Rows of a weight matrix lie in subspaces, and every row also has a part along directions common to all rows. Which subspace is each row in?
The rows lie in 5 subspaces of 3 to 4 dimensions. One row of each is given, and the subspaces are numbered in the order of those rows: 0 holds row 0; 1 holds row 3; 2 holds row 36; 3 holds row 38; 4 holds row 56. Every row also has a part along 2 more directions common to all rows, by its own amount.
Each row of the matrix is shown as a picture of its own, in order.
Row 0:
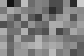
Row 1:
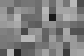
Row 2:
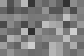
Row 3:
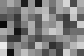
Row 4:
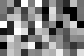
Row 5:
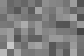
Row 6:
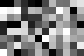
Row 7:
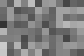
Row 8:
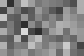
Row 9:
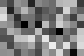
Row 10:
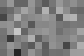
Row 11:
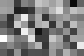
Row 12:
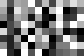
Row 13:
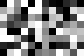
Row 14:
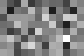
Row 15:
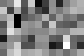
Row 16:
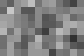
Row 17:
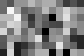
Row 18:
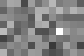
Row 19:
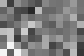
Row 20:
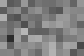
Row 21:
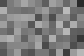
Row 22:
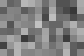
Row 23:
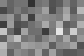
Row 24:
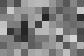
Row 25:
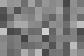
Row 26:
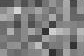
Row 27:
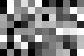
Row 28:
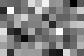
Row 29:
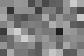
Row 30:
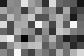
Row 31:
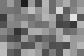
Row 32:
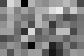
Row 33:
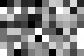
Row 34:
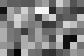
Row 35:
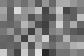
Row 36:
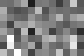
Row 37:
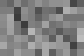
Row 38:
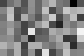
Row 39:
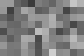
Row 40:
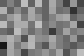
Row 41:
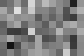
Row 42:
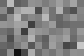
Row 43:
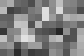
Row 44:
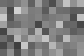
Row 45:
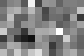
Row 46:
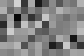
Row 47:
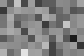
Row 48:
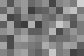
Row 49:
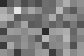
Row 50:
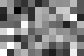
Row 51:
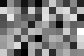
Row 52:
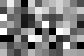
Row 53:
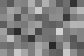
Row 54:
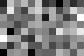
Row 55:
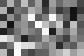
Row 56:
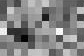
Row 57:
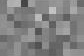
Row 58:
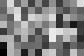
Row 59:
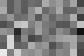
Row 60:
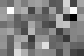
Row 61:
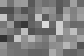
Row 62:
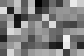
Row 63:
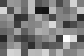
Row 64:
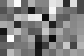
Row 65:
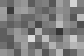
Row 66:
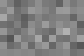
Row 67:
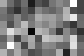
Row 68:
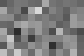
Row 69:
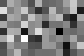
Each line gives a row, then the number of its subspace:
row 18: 0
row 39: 1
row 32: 0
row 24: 4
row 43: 4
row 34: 4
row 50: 2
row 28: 4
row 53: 2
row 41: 2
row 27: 2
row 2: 0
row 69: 0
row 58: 3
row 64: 0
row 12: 3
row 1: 1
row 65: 3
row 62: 4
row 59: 2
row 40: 1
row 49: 3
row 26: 3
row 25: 3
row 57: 0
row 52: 0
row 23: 0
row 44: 3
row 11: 4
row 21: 1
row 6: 3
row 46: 4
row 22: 1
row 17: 1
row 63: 4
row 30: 1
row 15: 4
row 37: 3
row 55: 1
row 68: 2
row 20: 0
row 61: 0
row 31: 1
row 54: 2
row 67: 2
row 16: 1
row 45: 4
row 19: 2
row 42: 2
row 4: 1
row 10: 2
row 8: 0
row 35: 3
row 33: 3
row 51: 3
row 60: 0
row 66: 0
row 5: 2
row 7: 3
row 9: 3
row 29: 4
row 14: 0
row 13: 2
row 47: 4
